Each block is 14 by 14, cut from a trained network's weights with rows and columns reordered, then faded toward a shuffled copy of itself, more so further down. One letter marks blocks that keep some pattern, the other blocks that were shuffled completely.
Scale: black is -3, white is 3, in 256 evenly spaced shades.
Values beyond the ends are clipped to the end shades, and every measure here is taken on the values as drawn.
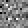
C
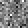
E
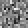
C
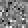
E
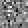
C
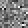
C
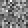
E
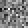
C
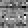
C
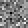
E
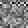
C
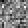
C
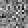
C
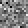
E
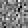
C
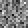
E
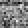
C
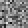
E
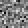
E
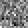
E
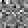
C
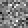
E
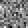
E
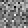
E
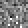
E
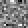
C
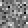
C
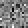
C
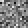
E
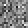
C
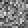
E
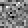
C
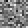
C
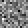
E
